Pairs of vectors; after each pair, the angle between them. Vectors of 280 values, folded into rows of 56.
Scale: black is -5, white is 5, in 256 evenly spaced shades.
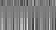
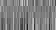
nearly opposite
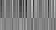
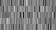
orthogonal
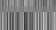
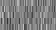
partly aligned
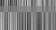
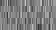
partly aligned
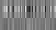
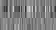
nearly opposite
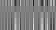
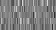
partly opposed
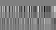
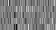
orthogonal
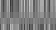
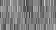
partly opposed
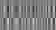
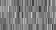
orthogonal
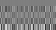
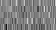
partly opposed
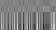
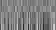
nearly parallel
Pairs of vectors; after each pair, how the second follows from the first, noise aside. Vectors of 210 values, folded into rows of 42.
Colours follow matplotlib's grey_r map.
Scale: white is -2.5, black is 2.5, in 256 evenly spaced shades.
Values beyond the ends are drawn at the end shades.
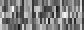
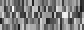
sign-scrambled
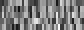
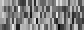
sign-scrambled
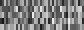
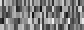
sign-scrambled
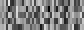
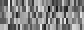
sign-scrambled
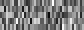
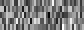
copied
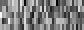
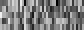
copied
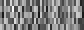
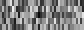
sign-scrambled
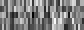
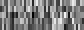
copied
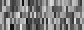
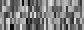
copied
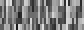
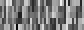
copied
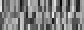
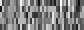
sign-scrambled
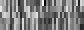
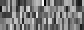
sign-scrambled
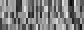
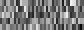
sign-scrambled
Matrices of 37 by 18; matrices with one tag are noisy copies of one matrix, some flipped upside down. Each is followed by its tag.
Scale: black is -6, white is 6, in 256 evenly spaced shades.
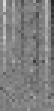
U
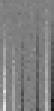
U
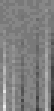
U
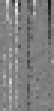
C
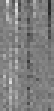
C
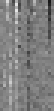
C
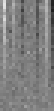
U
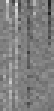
C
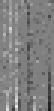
C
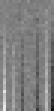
U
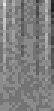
U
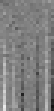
U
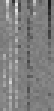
C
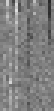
C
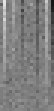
U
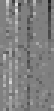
C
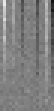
U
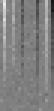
U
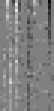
C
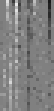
C
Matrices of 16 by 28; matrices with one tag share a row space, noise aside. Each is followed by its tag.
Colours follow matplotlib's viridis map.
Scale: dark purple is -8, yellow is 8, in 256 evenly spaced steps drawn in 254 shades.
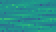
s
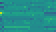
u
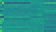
u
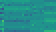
u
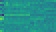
u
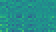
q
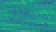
s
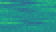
s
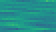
s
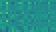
q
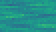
s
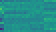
u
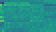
u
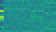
u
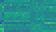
u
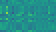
q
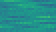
s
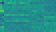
u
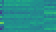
u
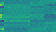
u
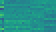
u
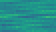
s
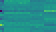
u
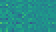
q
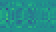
q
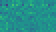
q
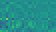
q
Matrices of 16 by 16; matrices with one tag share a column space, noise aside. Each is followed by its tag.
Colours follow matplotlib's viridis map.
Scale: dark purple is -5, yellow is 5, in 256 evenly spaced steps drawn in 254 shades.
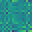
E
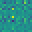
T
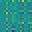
E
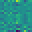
E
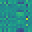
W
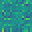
W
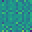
E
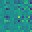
T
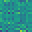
E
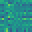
W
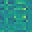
T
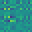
T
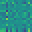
W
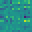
T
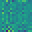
E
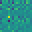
T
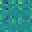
T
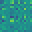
T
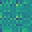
W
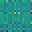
E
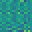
E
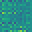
E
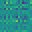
T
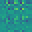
T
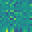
W
